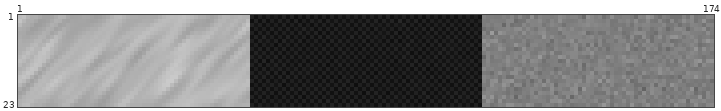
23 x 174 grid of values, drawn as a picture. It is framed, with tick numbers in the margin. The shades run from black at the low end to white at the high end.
The table splits into one row of 3 panels. Panel 1,1: high, slanting up to the right, faint in contrast. Panel 1,2: very low, checkered, faint in contrast. Panel 1,3: middling, fine-grained, faint in contrast.
